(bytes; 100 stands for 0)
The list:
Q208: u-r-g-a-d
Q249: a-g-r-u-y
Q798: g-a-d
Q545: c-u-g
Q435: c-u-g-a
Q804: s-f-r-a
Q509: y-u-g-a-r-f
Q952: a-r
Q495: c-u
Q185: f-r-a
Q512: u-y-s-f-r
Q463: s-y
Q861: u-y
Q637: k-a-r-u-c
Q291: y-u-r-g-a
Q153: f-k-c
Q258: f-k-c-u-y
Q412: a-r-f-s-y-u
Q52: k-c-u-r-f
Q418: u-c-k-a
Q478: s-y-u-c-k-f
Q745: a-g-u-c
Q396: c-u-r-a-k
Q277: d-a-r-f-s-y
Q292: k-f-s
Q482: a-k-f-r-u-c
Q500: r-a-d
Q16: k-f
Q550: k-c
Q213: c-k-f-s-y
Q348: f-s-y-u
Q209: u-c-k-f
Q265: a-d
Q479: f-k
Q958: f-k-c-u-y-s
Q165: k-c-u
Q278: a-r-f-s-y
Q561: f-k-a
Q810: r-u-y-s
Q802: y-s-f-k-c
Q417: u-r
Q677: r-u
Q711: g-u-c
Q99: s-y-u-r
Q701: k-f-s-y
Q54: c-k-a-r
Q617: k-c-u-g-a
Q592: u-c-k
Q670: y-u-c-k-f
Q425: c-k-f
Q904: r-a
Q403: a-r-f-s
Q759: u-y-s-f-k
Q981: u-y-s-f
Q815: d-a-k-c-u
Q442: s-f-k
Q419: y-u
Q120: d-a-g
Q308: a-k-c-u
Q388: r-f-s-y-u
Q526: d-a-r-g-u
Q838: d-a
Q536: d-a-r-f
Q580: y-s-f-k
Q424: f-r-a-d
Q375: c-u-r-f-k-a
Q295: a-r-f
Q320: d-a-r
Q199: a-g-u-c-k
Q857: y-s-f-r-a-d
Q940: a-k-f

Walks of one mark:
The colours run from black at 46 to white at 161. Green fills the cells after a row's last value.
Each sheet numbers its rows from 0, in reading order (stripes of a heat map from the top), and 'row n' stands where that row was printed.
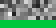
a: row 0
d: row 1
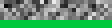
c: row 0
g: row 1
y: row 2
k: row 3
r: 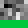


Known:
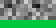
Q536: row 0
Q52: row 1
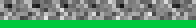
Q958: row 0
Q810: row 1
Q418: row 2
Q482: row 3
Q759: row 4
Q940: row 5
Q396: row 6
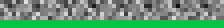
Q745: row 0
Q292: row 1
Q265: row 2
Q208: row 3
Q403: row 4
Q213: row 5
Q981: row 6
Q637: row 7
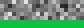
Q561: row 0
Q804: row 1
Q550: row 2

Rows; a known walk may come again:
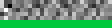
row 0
Q861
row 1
Q320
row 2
Q249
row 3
Q536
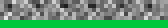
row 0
Q16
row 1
Q199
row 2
Q396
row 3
Q425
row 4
Q278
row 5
Q701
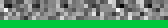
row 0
Q495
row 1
Q802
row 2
Q759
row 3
Q952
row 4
Q417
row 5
Q419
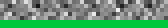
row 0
Q561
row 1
Q981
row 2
Q482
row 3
Q940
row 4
Q711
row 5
Q815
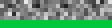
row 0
Q295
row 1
Q99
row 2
Q637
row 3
Q798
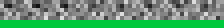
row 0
Q375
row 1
Q810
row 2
Q165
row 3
Q804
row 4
Q292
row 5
Q617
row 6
Q745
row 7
Q442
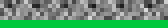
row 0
Q526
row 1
Q54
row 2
Q277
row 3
Q258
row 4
Q478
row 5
Q435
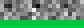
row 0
Q213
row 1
Q592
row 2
Q412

